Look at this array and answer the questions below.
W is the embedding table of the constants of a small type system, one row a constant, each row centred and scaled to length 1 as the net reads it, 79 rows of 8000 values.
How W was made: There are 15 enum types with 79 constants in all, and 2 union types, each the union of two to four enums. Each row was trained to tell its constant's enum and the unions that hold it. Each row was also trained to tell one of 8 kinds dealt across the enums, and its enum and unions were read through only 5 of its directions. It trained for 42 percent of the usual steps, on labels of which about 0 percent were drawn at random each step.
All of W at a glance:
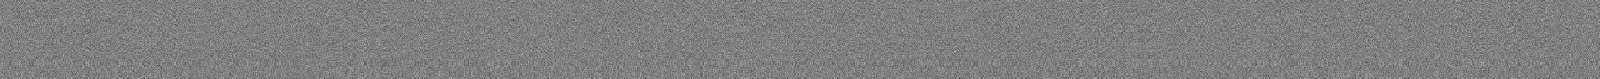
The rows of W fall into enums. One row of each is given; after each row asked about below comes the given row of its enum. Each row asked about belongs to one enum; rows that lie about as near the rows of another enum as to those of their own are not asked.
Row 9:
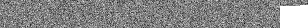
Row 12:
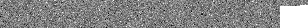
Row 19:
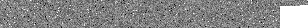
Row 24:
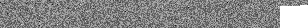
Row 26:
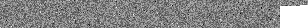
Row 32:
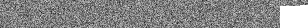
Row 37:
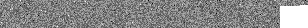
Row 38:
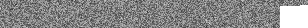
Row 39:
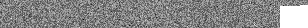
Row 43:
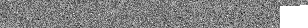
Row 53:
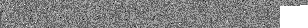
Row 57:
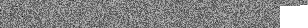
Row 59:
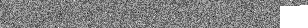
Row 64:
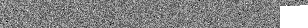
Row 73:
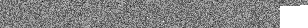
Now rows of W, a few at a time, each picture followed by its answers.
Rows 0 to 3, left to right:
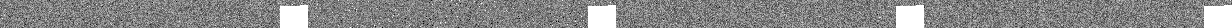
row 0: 12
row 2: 9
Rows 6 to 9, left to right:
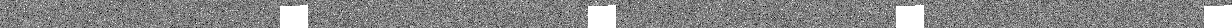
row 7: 73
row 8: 37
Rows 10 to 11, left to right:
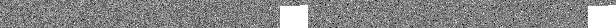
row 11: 12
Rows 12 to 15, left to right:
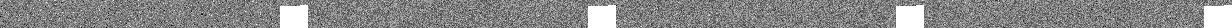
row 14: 26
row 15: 24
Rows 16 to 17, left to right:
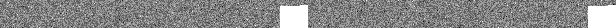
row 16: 12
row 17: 37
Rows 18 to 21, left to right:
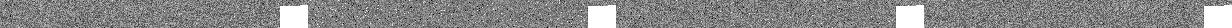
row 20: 64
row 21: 59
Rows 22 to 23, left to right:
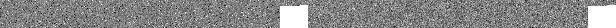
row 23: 9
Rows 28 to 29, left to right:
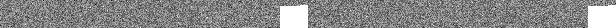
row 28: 9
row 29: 57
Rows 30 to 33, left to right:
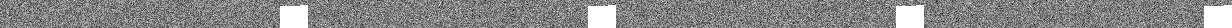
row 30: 73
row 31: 57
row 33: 12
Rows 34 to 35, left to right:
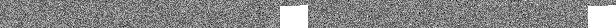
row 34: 64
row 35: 37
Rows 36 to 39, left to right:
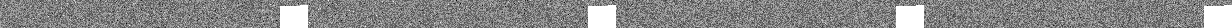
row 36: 9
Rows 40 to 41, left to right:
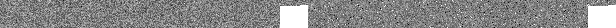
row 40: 59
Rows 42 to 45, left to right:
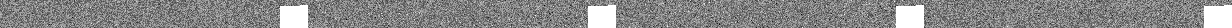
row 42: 59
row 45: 73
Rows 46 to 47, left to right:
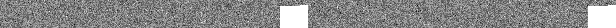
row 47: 38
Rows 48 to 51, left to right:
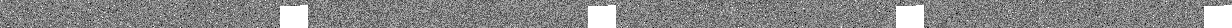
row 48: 24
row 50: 64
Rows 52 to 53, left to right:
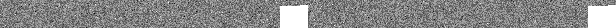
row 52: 24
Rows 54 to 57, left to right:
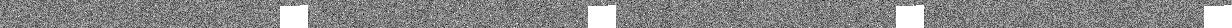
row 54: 59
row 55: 53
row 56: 53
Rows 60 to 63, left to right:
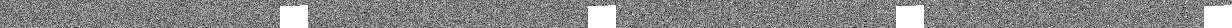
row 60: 73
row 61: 9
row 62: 64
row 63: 64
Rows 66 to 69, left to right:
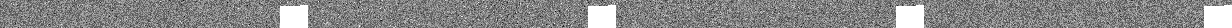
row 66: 73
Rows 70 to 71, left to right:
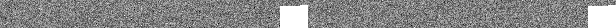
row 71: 53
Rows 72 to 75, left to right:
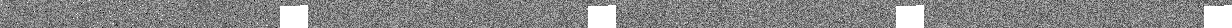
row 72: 24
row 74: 57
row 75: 38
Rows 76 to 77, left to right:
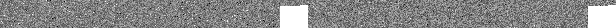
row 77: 59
